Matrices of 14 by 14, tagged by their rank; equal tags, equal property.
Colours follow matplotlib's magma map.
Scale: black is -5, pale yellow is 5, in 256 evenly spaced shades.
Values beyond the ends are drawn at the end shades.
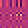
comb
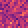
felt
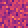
felt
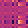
comb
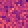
felt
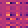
comb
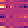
comb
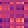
comb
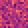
felt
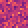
felt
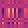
comb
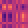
comb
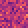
felt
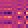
comb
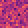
felt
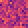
felt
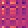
comb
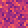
felt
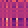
comb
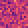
felt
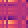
comb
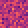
felt
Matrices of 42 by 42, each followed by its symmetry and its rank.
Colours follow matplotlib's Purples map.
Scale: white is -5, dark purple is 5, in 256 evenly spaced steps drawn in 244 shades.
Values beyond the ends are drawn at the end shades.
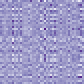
neither, rank three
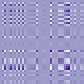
symmetric, rank one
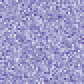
antisymmetric, full rank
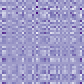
neither, rank two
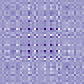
symmetric, rank two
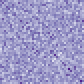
symmetric, full rank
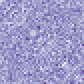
symmetric, full rank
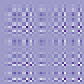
symmetric, rank one
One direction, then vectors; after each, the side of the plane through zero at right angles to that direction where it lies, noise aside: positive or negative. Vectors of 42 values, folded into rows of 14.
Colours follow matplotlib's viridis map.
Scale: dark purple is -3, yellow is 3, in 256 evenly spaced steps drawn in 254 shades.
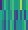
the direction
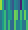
negative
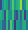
positive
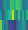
positive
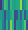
positive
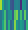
negative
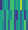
positive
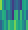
negative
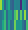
negative
